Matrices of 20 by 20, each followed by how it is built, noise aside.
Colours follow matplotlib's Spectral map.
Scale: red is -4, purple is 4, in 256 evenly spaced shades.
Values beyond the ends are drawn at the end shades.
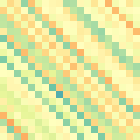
Toeplitz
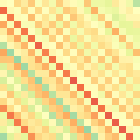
Toeplitz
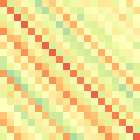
Toeplitz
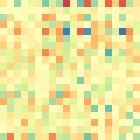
low rank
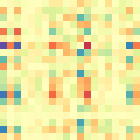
low rank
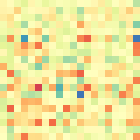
low rank
